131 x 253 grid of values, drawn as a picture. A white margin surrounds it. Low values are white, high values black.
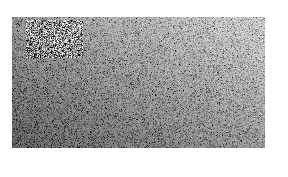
The ninth with the highest average is the bottom left. The ninth with the lowest average is the top right. Values rise toward the bottom left. Values change most from cell to cell in the top left. In the top left lies a patch that is rougher than the rest. There are no regular stripes. The halves do not mirror each other.
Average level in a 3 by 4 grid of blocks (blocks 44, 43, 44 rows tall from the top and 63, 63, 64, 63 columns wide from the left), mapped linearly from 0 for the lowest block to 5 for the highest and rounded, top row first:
3210 / 4321 / 5432
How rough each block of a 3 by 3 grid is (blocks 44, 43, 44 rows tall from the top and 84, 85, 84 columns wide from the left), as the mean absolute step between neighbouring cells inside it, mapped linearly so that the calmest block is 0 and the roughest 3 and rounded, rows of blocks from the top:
300 | 000 | 000
